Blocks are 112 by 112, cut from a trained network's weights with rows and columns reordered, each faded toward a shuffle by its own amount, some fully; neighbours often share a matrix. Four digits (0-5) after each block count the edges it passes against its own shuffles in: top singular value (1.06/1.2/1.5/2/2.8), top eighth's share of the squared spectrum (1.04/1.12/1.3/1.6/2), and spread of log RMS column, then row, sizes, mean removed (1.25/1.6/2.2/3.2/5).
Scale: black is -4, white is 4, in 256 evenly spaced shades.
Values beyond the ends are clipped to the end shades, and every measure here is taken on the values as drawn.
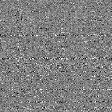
3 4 1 3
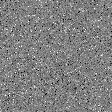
0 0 0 0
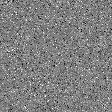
0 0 0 0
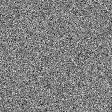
0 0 0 0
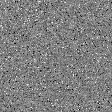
0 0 0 0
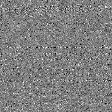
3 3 0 3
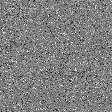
1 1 0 0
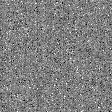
1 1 0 0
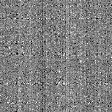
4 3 1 3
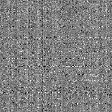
3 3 1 3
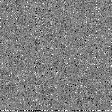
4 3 2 1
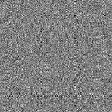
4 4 2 2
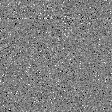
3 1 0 1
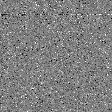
2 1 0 1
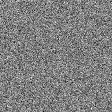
2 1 0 0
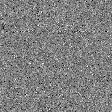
2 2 0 1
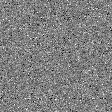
1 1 0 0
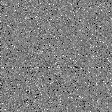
2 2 1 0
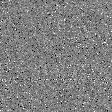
2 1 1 0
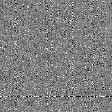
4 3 3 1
